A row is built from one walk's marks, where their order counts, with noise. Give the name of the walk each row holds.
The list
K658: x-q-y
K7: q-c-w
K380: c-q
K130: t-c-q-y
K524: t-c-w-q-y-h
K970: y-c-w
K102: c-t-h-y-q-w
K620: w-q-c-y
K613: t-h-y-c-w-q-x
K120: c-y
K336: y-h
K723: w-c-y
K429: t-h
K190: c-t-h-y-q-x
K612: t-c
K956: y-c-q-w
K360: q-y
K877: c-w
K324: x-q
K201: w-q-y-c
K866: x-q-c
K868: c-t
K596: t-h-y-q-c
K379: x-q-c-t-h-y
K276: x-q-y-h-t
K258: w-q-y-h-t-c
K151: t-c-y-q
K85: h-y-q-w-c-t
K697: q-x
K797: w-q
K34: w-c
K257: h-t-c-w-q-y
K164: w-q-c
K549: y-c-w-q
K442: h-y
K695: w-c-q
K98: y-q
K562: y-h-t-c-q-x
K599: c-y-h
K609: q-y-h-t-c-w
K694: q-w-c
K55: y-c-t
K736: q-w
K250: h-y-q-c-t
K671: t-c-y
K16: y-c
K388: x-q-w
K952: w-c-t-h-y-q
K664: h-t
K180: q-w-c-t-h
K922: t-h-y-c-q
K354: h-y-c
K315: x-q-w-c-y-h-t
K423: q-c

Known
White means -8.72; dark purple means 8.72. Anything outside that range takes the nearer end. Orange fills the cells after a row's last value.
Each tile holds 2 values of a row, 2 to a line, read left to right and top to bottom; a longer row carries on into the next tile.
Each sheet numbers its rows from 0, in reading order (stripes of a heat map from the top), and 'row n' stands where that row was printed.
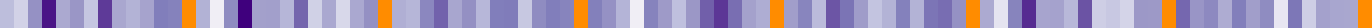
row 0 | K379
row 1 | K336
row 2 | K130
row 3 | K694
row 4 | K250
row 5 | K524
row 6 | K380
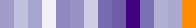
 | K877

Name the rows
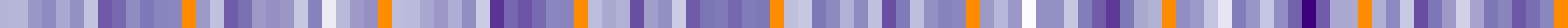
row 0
K620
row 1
K98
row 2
K723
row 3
K671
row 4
K257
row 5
K7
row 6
K34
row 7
K55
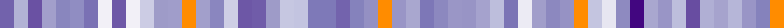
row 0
K324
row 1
K868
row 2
K151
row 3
K442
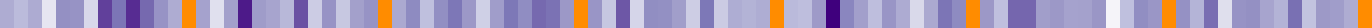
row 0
K609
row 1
K599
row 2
K85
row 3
K797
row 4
K276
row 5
K952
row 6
K549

